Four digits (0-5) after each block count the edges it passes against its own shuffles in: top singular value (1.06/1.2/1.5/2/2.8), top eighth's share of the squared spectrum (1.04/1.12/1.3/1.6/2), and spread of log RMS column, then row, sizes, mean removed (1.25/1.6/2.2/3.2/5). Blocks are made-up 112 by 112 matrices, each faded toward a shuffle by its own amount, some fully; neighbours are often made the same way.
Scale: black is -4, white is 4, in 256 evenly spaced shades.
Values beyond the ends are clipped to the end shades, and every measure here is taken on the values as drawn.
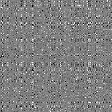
5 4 3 3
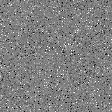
3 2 0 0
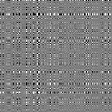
5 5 4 4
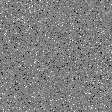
2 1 0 0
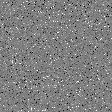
0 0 0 0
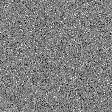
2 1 0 0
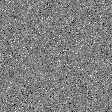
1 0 0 0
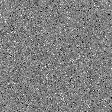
1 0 0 0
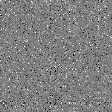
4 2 2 1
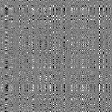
5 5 4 3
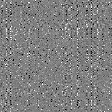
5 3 3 2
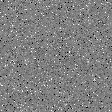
2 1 0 0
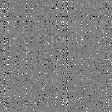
4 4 3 2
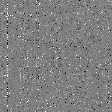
3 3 2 1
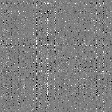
4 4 3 2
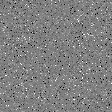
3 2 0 0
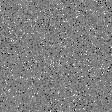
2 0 0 0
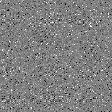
4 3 1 2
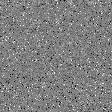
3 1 0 0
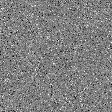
1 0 0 0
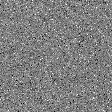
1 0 0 0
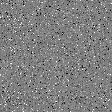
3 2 0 0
